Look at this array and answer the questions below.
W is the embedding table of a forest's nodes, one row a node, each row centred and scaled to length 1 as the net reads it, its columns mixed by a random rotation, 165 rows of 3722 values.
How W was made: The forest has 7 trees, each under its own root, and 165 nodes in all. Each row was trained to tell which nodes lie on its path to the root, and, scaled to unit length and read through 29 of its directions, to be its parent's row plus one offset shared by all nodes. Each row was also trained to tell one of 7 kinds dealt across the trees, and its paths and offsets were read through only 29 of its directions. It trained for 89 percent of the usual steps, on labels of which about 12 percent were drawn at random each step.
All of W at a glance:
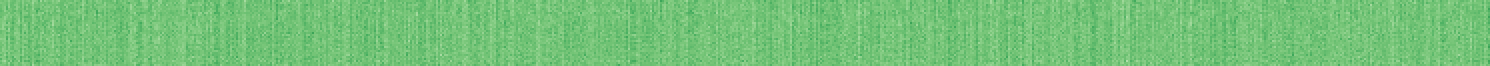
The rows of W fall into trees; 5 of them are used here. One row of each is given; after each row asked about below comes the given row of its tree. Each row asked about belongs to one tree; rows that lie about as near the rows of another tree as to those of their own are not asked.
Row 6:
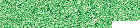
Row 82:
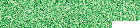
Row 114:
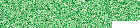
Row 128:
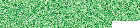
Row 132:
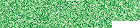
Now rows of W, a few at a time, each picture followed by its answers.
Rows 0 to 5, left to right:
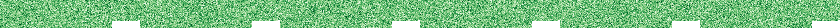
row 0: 114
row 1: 132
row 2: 6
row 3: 132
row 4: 128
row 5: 128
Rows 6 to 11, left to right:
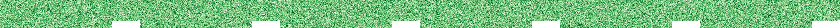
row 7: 132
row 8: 132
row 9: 132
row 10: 82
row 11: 6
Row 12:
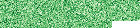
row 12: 132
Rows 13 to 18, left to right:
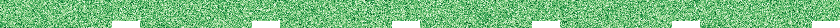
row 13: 82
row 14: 82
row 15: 114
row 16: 6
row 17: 132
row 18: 82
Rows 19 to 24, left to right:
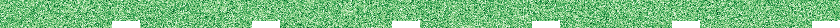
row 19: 6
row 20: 6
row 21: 82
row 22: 114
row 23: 6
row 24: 132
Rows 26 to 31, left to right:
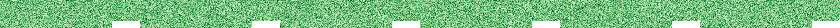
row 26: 114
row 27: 132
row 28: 114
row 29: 6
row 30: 128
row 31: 82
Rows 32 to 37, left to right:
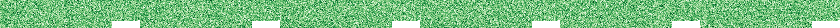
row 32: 132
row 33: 114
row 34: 82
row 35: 82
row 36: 132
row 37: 128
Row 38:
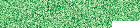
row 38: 132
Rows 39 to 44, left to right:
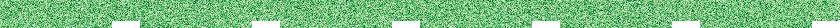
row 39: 128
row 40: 82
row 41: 114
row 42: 114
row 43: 6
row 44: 128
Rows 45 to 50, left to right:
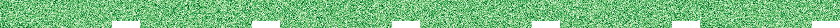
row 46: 128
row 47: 132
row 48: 132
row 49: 114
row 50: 82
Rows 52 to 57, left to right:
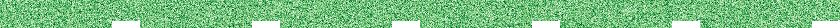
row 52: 128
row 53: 132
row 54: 114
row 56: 82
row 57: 6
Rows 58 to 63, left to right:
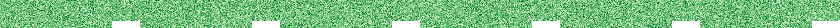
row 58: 6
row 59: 6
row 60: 82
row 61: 132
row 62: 128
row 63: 6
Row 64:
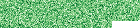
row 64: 82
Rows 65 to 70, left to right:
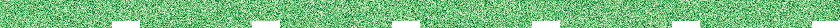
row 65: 6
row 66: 82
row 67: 6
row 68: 132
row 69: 132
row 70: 6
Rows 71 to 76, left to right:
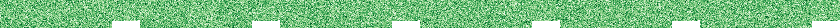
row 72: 82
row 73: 6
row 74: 132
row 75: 128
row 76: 132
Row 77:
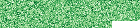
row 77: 132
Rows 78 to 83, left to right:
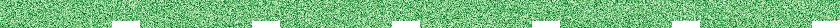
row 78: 82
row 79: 132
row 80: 132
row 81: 114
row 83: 82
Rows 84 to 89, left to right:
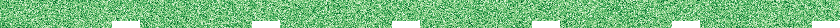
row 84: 82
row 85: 6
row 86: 128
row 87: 128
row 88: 132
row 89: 132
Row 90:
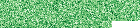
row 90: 82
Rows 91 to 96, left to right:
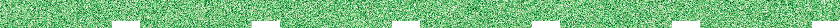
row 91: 82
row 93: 82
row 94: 132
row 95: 6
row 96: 6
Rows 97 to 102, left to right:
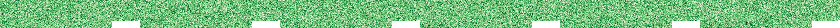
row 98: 6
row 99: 132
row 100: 82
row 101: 132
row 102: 82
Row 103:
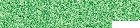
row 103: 6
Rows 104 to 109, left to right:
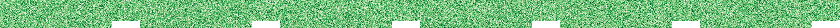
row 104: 132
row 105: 82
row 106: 6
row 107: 82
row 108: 6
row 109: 132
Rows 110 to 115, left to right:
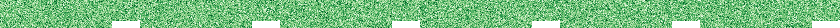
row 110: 6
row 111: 114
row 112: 128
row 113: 132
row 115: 6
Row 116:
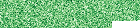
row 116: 82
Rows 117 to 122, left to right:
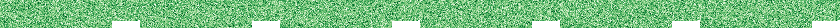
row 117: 6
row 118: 132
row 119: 82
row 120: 6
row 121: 82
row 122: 82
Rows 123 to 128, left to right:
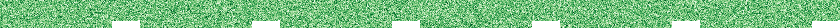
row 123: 114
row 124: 6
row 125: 114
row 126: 82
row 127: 132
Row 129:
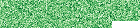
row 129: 128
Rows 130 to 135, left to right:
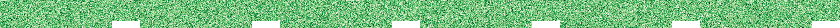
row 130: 6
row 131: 114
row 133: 132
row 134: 82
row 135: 6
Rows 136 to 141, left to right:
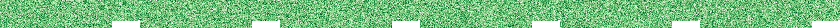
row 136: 132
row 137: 114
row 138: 114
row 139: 82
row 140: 82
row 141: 82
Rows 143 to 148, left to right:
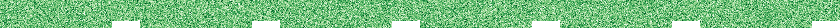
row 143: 132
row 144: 6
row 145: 132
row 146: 82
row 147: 82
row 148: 6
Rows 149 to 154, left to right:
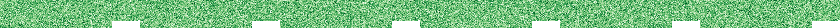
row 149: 82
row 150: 114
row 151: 6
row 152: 114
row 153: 114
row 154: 6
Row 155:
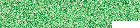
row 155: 114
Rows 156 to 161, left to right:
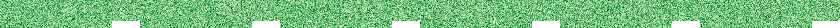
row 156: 82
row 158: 6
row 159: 82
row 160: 132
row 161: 6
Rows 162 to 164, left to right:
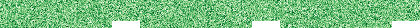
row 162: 82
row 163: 132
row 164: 132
